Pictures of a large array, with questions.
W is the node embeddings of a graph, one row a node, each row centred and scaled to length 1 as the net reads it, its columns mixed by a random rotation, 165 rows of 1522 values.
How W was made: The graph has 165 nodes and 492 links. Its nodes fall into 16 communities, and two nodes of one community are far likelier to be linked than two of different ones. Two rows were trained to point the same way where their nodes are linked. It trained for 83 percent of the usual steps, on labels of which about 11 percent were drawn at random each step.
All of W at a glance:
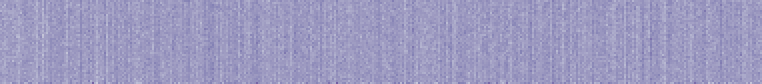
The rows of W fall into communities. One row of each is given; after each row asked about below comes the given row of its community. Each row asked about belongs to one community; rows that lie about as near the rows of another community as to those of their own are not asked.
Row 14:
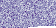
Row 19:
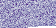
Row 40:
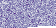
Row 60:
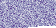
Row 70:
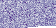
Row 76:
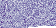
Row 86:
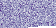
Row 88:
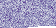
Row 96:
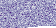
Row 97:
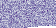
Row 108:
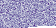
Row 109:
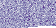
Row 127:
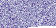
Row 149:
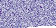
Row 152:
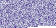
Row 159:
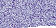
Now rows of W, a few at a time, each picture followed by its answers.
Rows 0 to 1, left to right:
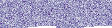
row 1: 127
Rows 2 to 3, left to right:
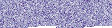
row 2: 149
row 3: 76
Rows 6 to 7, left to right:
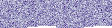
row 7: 40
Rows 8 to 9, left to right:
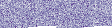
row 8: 108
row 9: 109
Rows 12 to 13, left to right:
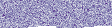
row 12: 88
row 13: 109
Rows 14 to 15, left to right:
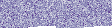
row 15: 19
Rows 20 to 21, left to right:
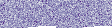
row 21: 109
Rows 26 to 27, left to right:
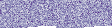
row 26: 149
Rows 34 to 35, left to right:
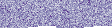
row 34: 86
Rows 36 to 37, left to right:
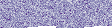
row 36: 88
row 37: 76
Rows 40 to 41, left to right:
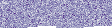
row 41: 19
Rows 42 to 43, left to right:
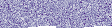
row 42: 40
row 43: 96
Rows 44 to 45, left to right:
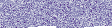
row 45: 152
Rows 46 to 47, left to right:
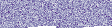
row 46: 152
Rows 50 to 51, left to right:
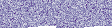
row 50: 97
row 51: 152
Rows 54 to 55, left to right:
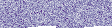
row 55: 88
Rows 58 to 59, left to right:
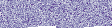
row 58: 40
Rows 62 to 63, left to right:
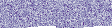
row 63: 152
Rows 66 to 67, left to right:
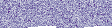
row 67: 40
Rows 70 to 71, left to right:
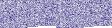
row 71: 149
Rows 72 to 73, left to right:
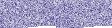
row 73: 152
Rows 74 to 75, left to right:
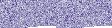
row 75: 19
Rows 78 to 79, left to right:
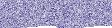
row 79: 60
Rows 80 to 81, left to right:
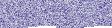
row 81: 127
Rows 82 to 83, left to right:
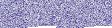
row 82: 19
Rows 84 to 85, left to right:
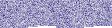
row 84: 88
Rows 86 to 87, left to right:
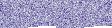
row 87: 96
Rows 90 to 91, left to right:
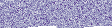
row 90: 109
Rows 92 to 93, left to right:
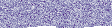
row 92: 96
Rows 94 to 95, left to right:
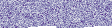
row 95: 40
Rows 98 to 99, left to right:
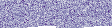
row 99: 19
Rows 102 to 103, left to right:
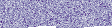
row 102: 76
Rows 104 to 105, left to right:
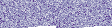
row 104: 159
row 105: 152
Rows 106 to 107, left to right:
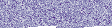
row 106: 159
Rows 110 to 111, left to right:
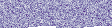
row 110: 108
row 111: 96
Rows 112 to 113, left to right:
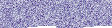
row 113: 127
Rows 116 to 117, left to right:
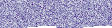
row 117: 14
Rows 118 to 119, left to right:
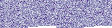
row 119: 97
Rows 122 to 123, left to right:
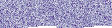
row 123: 109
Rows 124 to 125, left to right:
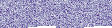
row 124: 108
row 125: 127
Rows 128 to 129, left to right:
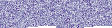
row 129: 108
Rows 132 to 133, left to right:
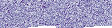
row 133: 97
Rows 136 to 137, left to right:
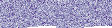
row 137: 19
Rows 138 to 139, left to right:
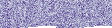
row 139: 60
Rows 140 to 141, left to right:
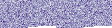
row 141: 97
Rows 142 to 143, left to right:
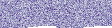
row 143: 127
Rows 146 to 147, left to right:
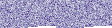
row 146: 96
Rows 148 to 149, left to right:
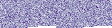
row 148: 70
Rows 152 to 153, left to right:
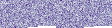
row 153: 40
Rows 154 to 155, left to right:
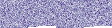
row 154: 76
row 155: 108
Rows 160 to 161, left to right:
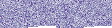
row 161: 127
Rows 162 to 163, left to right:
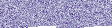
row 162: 60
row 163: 97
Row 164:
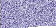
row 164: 96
